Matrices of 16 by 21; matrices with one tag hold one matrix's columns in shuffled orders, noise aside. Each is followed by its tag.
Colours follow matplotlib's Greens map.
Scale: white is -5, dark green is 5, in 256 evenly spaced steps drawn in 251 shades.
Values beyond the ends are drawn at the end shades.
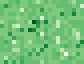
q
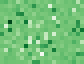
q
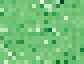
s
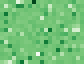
s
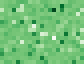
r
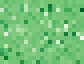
r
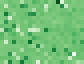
s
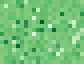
q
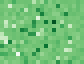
q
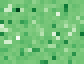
r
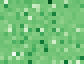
s
